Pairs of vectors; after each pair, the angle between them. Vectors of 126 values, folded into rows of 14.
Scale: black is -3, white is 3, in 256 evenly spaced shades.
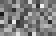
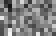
orthogonal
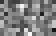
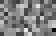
nearly parallel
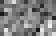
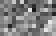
partly aligned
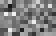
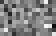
orthogonal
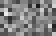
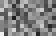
orthogonal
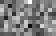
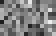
partly aligned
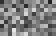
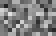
orthogonal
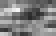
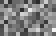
orthogonal
